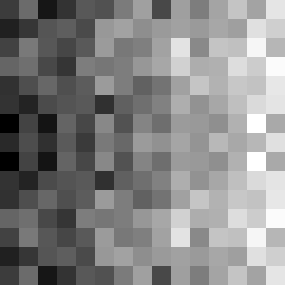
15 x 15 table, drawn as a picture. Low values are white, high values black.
It is mirror symmetric from top to bottom. The field climbs toward the left. On average the colour sits 50% of the way up the scale. The ninth with the highest average is the middle left.
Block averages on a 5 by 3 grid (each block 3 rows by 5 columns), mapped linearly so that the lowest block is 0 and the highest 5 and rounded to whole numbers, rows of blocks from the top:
421 / 420 / 521 / 420 / 421
